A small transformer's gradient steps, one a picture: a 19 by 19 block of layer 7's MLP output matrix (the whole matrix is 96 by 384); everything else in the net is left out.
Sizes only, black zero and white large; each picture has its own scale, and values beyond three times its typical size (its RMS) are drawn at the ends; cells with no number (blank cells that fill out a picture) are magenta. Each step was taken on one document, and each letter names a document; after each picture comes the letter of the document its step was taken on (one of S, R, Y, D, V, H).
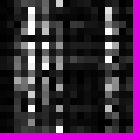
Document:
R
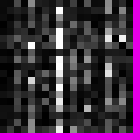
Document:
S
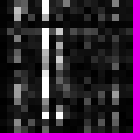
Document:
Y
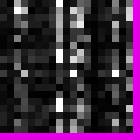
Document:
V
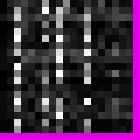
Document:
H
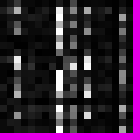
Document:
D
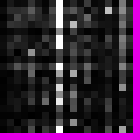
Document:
S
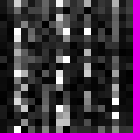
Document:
H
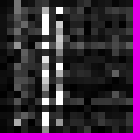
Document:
Y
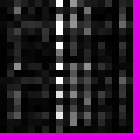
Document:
D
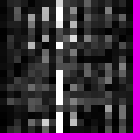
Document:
S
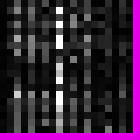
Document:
S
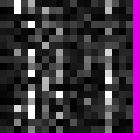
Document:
R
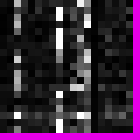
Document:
V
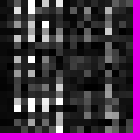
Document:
R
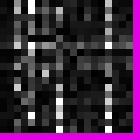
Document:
R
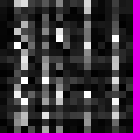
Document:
H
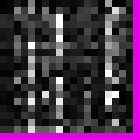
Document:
R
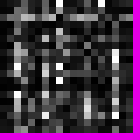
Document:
H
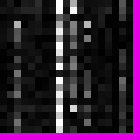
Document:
D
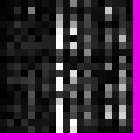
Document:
S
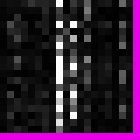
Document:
D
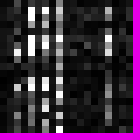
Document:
R
